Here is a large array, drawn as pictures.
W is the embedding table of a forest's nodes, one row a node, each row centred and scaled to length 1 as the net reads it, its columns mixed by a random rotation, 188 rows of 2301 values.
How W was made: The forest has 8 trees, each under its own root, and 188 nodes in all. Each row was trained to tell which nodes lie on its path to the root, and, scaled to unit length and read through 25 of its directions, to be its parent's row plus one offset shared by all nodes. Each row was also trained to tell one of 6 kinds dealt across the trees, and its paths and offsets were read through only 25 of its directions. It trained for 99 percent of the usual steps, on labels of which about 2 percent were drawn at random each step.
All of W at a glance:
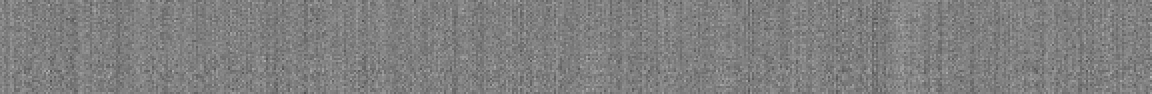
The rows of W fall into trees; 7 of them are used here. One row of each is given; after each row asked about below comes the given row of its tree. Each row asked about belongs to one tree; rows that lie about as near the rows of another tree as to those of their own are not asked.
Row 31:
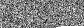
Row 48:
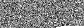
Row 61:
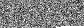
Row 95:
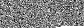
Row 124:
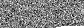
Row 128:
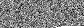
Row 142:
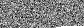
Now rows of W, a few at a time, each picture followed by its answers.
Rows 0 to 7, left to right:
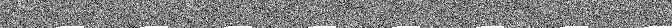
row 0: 31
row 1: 31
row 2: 31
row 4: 48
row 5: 61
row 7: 142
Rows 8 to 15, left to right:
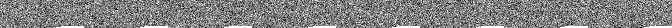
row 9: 142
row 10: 48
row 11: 95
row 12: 95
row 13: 128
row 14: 48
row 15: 31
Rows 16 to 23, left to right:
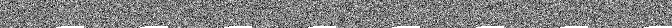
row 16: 31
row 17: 31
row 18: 61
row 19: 48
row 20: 31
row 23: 61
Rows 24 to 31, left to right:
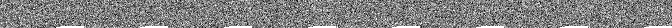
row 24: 48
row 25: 31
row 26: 48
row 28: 31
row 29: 142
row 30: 31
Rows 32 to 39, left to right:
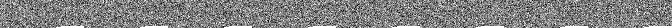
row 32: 124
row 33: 61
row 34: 48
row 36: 128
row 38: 48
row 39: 142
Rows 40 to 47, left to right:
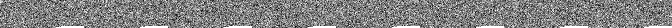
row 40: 128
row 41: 61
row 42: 31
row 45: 48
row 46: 142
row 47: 48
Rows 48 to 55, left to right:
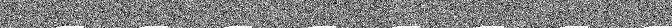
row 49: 31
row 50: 48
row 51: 124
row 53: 95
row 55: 128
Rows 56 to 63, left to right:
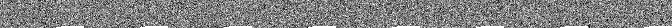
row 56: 31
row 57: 124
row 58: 31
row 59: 48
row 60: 95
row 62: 124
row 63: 142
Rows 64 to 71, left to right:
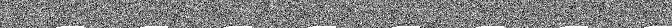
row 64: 48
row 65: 48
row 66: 31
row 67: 31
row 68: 124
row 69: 128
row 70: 31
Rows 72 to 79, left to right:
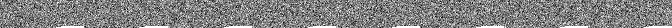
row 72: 95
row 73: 95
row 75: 31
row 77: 142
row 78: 31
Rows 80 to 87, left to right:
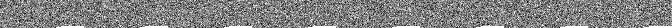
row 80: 61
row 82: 48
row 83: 95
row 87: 142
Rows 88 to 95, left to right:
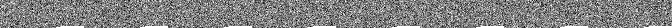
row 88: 142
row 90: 142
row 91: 95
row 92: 95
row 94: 48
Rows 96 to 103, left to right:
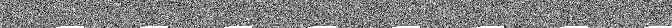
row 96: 31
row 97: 48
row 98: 48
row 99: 128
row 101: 124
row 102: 142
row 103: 48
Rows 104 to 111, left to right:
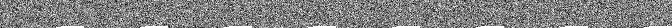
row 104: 95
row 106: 142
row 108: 31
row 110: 142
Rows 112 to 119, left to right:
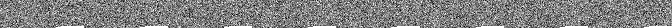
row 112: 31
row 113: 142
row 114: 61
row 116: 142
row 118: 31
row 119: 48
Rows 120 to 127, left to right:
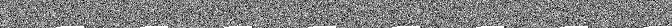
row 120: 124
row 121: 142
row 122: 61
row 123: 124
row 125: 95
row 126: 142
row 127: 31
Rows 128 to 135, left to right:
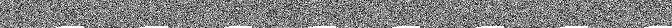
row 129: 142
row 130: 48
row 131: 61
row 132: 48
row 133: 124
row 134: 142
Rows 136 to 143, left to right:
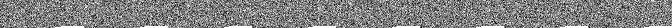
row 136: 142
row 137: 142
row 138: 48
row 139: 142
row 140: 124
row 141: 124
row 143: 95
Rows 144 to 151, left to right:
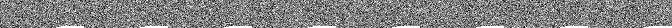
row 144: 142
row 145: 142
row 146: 31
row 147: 142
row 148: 61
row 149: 31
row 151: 31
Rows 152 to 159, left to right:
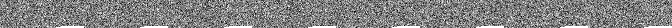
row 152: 95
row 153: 31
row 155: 31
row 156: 31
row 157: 61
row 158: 48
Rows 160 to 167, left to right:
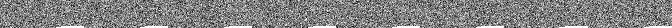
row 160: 124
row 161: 48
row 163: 48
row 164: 142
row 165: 48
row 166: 142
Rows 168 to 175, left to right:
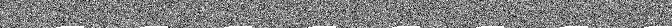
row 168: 142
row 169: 124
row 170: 142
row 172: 128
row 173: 48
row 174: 142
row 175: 61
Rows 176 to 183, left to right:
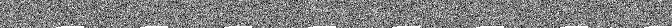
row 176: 128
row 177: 48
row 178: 48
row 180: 48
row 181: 31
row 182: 48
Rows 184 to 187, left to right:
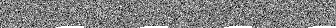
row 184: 31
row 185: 31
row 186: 61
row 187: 48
